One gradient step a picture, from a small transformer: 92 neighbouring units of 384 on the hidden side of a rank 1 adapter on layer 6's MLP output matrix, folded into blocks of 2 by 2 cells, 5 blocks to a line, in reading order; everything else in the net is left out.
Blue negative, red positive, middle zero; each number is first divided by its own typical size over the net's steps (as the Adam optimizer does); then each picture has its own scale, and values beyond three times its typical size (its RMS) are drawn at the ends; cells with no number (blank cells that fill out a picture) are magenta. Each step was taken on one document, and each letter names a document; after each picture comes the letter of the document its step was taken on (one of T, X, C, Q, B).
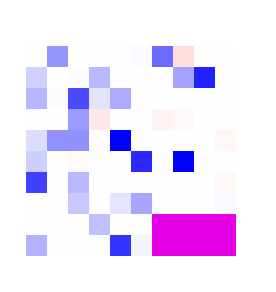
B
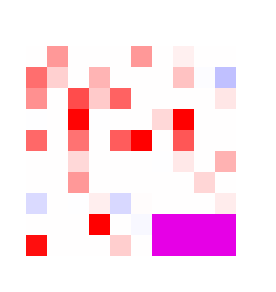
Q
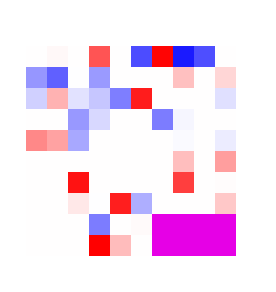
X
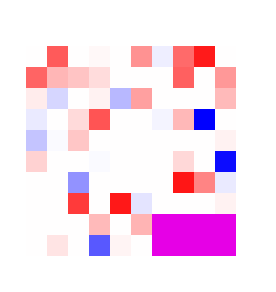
X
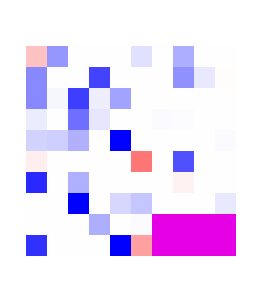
B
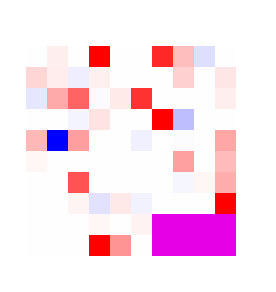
X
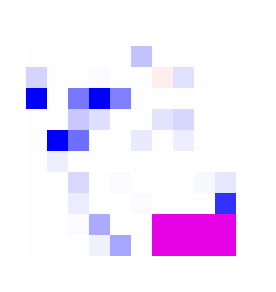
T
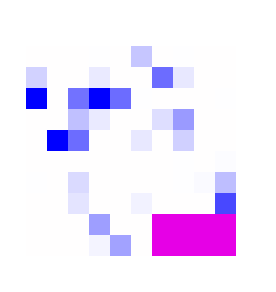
T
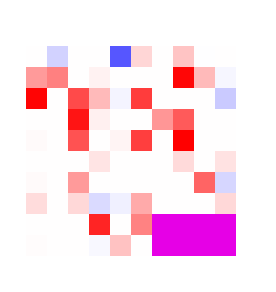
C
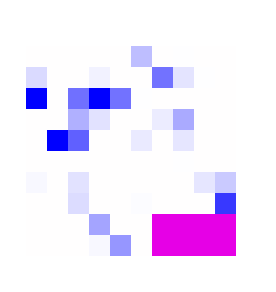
T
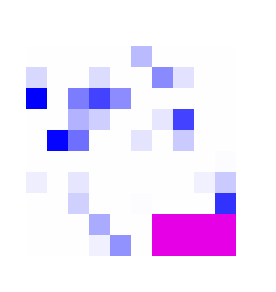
T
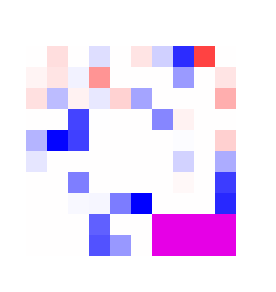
X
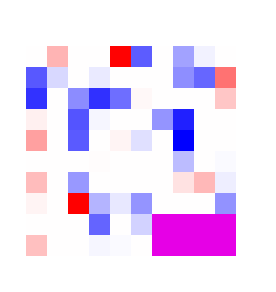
C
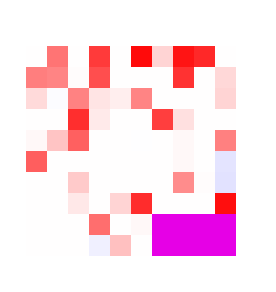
X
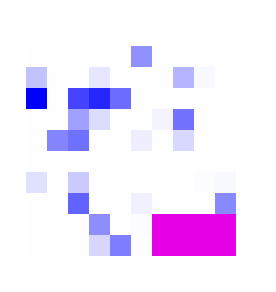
T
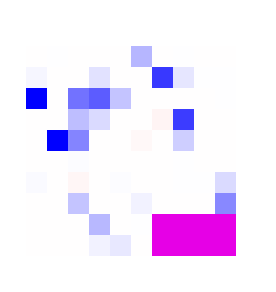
T
